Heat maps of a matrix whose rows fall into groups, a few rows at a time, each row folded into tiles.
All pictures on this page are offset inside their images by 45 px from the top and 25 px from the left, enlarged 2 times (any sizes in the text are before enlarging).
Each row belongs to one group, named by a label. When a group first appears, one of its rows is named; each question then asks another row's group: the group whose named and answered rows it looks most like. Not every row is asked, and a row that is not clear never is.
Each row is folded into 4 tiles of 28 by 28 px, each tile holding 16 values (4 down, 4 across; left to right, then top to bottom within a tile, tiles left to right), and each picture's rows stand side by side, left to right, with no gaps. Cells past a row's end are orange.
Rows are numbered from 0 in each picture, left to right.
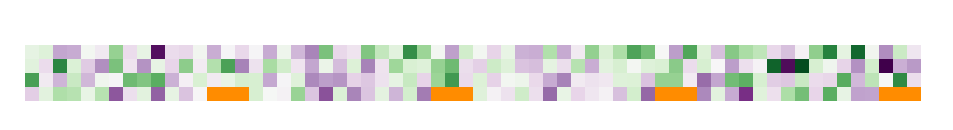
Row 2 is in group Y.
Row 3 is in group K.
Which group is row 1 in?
Y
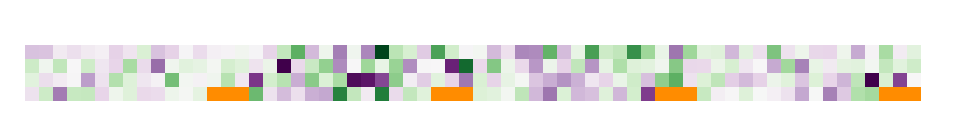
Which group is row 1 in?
K
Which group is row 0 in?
Y
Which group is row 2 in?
Y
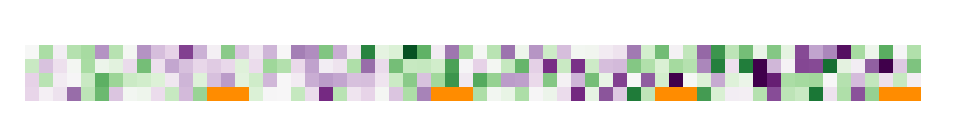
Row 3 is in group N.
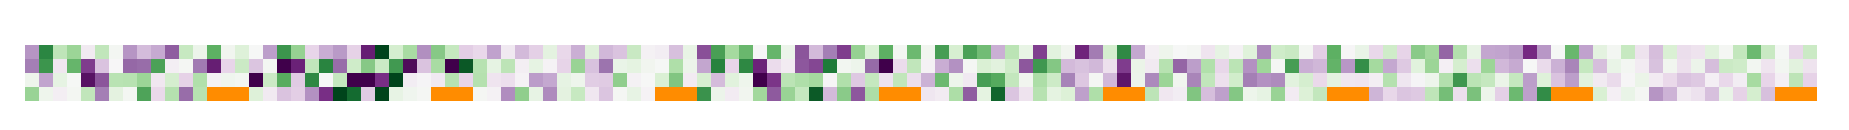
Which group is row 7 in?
Y
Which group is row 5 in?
K
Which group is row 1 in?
K
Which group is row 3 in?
N
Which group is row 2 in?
Y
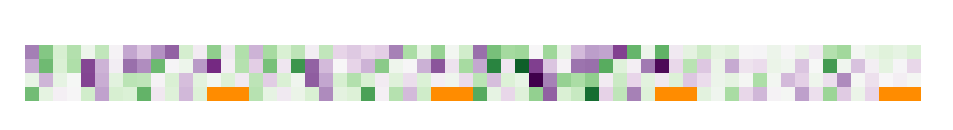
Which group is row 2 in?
N
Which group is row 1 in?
N
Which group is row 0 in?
N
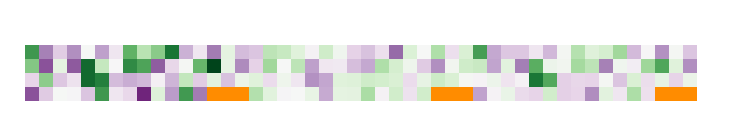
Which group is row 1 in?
N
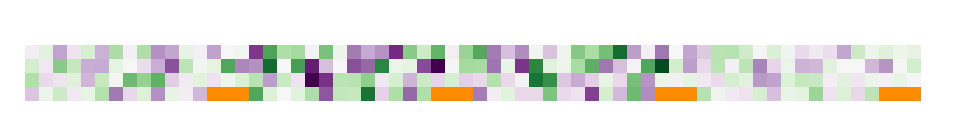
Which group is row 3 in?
N
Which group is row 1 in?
N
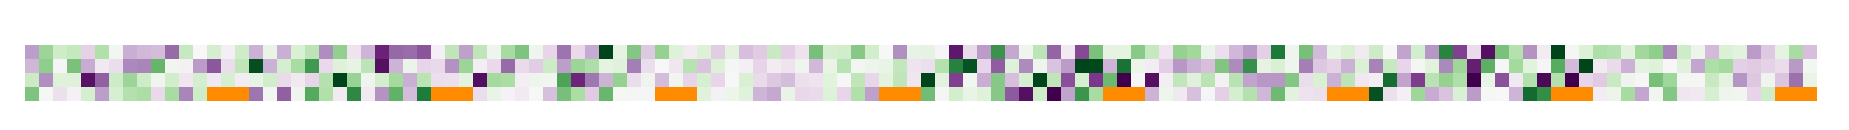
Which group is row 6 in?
K
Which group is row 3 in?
Y
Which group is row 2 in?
K
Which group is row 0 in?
N
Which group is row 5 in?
K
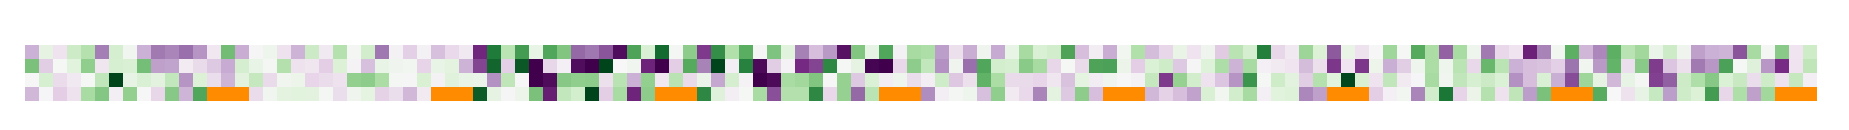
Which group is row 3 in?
N
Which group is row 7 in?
N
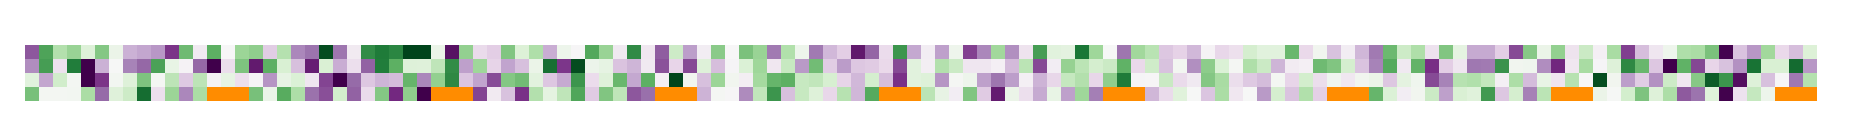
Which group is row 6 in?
N
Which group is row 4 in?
Y
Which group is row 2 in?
K
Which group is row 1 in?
Y
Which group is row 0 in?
N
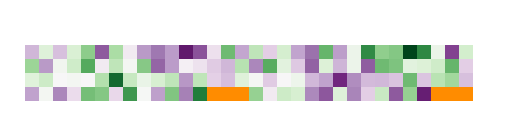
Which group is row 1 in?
Y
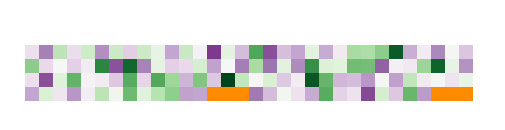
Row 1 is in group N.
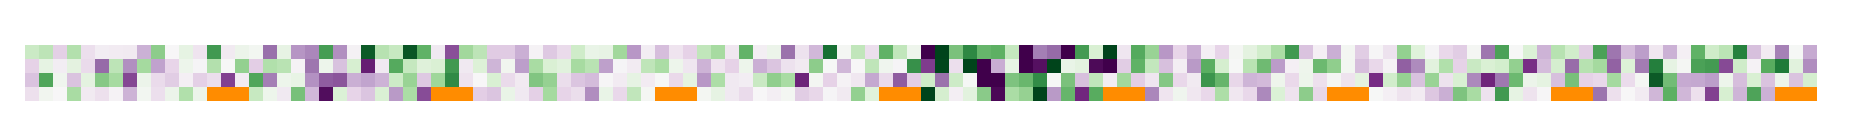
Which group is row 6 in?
K
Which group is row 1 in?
Y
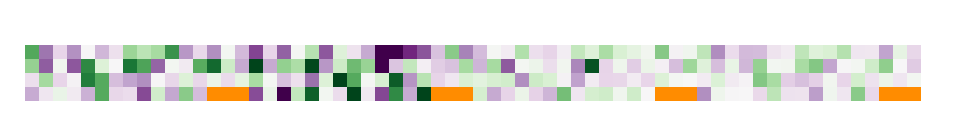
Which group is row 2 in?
K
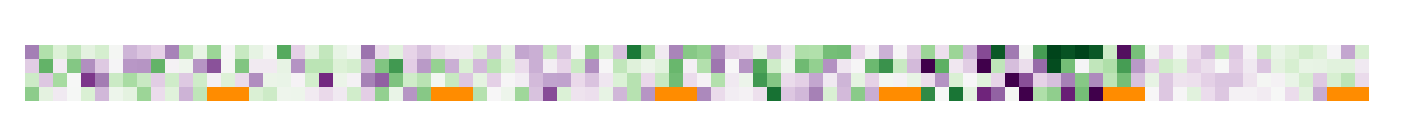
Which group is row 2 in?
Y
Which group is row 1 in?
K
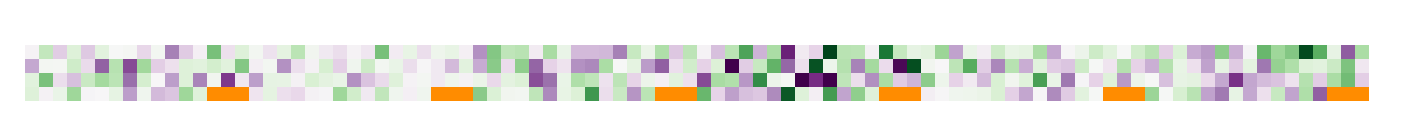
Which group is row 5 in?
Y
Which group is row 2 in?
N
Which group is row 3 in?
K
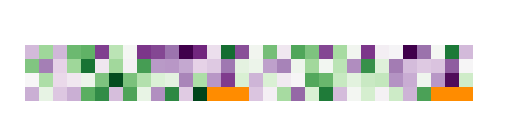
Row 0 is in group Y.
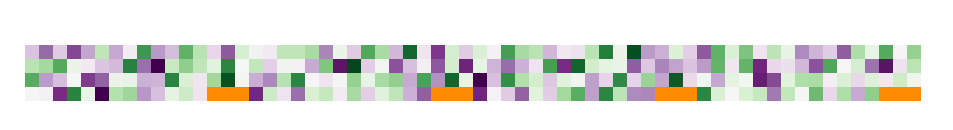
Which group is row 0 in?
Y
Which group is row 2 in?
K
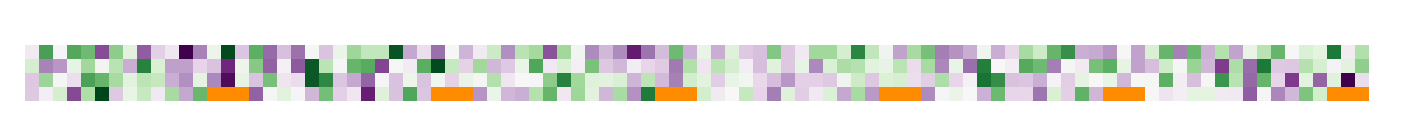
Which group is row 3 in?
Y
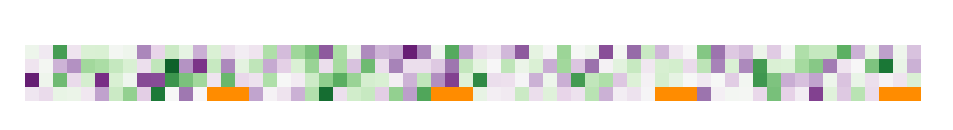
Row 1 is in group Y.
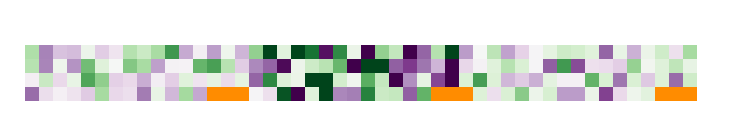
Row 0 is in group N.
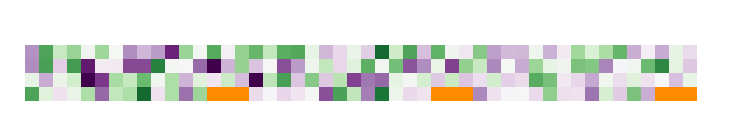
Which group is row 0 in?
N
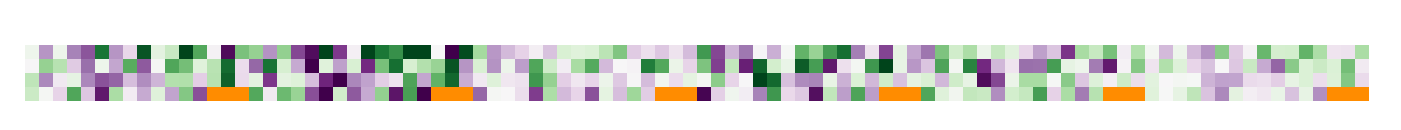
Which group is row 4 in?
N
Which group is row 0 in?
Y
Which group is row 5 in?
Y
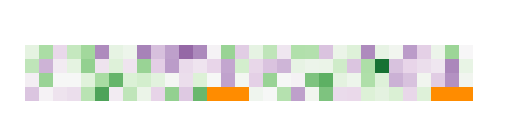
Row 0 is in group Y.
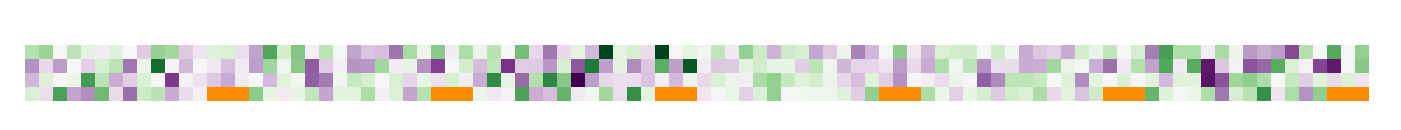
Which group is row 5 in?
N
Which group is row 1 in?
N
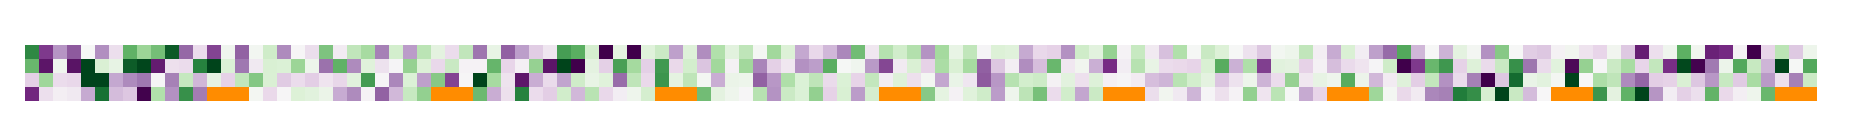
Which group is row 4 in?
N
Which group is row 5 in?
K
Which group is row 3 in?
N
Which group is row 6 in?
K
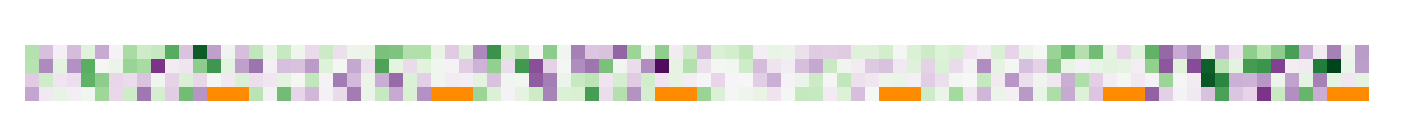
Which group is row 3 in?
N
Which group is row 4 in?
Y
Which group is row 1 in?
Y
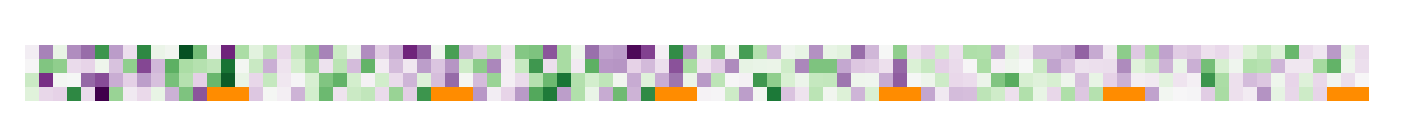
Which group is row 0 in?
Y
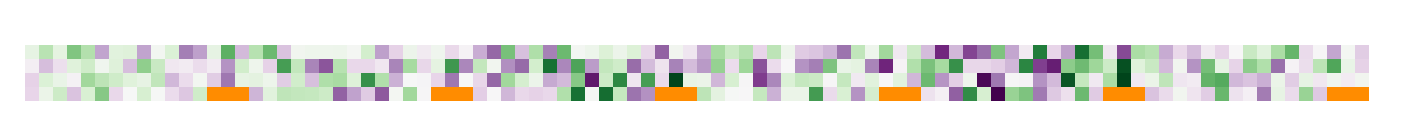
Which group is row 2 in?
K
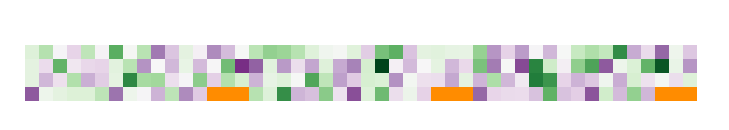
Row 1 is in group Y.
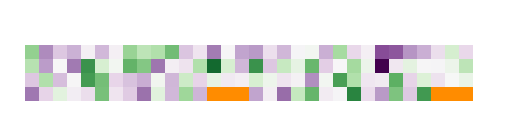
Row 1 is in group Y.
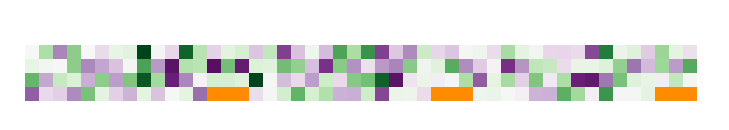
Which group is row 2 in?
K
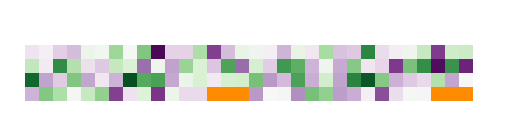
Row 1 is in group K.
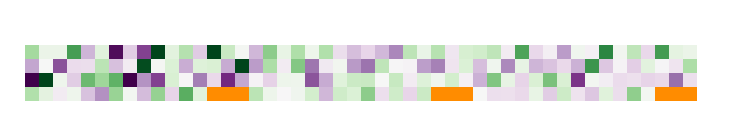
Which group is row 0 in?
K
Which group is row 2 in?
K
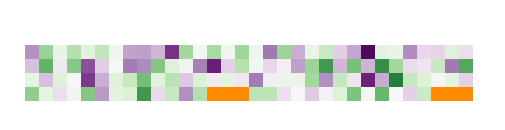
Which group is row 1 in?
K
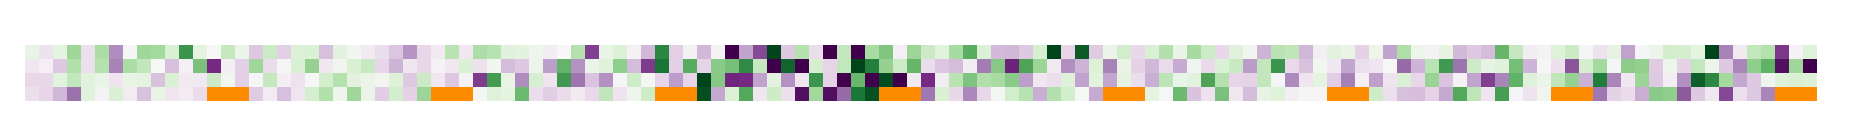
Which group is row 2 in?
K
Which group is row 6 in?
K
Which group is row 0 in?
K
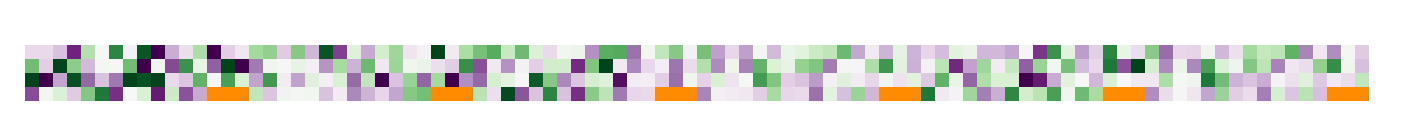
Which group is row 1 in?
K
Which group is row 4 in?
K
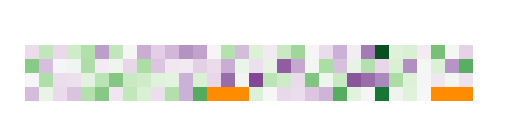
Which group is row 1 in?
K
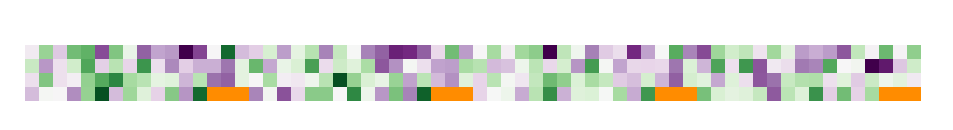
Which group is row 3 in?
N
